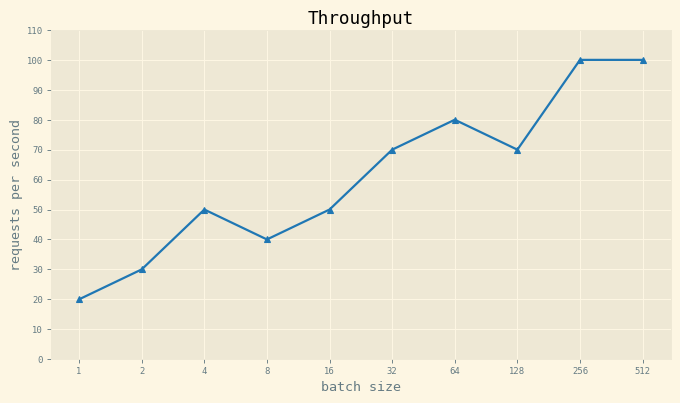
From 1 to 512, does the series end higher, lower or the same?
higher
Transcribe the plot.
Title: Throughput
x-axis: batch size, ticks 1 2 4 8 16 32 64 128 256 512
y-axis: requests per second, ticks 0 10 20 30 40 50 60 70 80 90 100 110
Values:
20 30 50 40 50 70 80 70 100 100
